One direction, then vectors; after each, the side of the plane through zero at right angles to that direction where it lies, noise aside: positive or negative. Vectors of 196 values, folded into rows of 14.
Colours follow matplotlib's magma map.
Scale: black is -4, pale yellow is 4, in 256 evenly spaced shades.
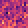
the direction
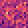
negative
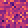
negative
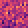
negative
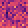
positive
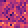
positive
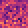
positive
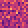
negative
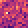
negative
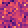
negative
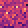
negative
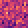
negative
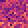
positive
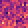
positive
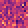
positive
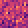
negative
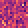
positive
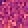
positive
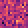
negative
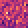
negative
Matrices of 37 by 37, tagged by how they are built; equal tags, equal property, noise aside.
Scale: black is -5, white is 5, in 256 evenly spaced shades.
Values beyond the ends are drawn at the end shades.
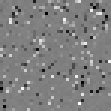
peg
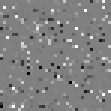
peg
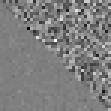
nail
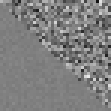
nail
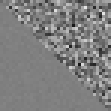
nail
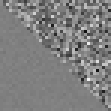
nail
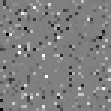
peg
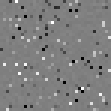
peg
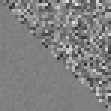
nail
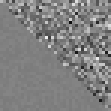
nail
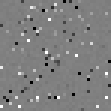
peg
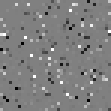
peg
